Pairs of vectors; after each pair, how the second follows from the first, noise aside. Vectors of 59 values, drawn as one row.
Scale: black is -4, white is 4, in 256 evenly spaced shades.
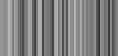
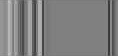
partly zeroed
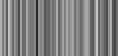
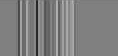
partly zeroed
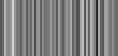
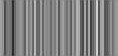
negated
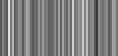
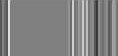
partly zeroed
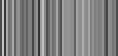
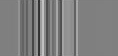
partly zeroed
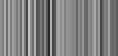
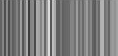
negated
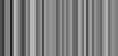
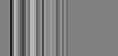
partly zeroed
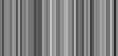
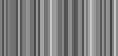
sign-scrambled
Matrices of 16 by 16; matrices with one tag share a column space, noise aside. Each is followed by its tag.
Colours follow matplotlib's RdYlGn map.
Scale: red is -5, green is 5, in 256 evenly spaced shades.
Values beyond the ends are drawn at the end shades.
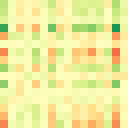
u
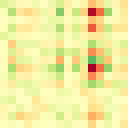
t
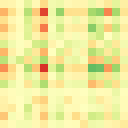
t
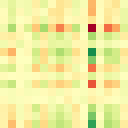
u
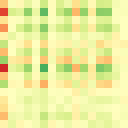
t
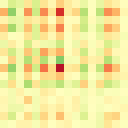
t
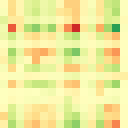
u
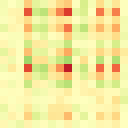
t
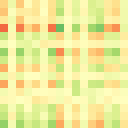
u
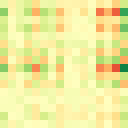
t
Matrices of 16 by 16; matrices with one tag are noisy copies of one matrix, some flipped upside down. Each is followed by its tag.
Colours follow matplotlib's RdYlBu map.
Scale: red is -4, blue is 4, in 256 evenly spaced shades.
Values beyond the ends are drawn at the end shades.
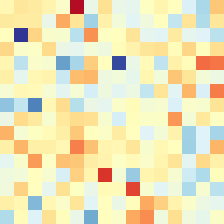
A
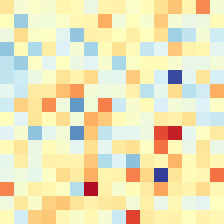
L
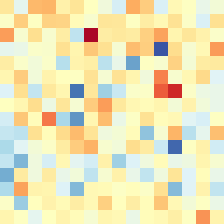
L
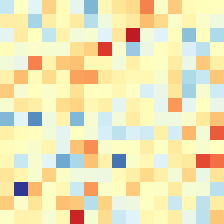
A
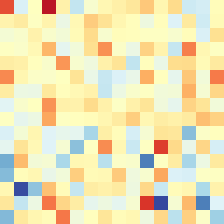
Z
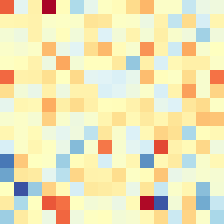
Z
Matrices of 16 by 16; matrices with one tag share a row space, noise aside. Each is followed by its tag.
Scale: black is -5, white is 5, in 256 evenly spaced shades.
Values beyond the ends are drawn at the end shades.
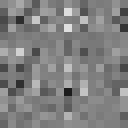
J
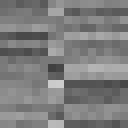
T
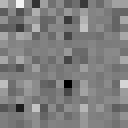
J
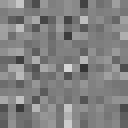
J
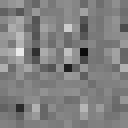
J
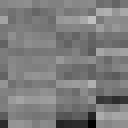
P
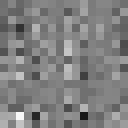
J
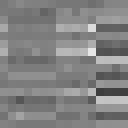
P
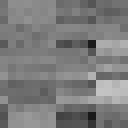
P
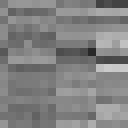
P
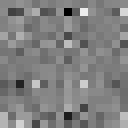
J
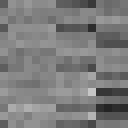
P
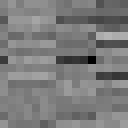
P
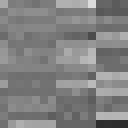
P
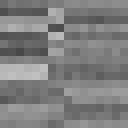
T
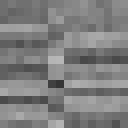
T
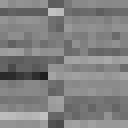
T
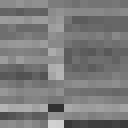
T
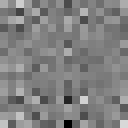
J
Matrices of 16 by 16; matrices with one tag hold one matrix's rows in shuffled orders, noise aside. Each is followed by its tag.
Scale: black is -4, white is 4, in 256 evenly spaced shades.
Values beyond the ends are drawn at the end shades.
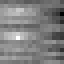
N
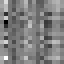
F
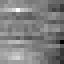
N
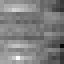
N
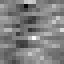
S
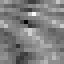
S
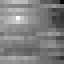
N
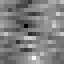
S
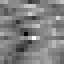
S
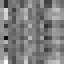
F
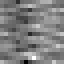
S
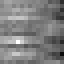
N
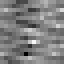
S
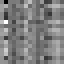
F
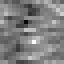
S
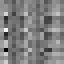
F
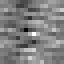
S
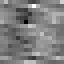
S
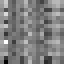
F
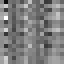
F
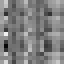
F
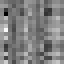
F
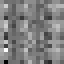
F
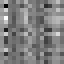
F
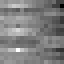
N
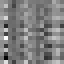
F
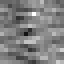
S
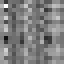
F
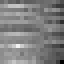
N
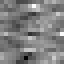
S
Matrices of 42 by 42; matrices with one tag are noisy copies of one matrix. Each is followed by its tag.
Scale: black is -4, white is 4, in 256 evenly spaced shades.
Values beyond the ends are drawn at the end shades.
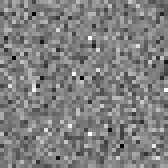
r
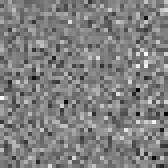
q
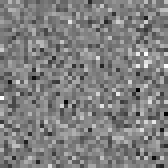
q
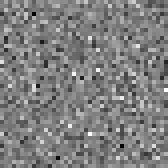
r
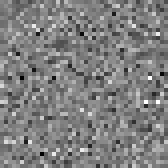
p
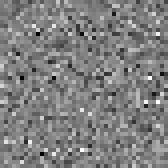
p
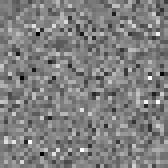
p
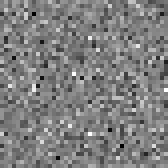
r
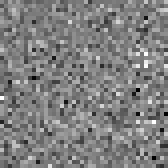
q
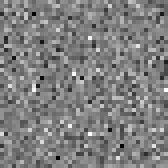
r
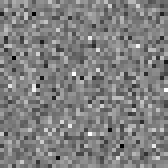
r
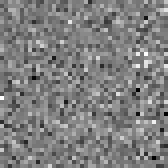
q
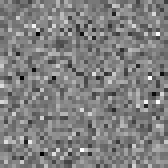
p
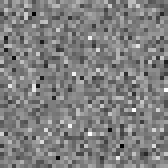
r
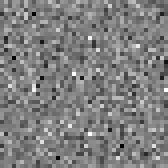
r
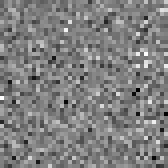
q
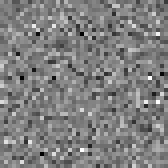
p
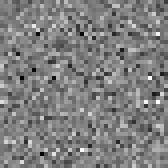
p
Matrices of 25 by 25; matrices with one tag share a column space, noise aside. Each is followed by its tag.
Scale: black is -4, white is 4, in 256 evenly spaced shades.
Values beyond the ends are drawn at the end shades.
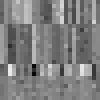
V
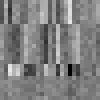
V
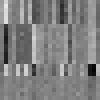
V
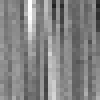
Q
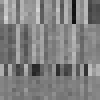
V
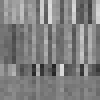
V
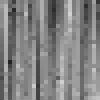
Q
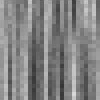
Q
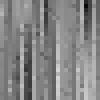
Q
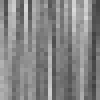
Q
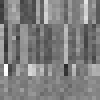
V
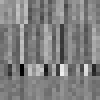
V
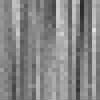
Q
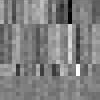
V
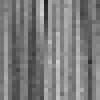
Q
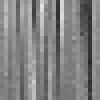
Q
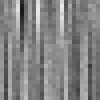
Q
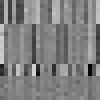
V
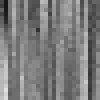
Q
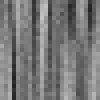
Q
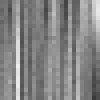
Q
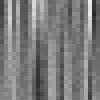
Q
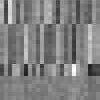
V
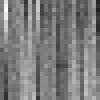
Q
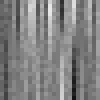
Q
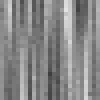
Q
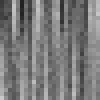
Q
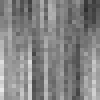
Q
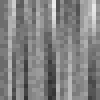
Q
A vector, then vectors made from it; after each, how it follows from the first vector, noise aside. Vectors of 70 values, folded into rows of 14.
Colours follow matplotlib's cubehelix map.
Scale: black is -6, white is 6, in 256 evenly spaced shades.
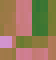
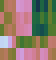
scaled up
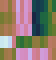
scaled up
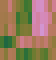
negated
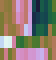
scaled up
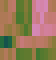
negated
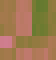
shrunk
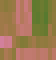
shrunk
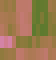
shrunk
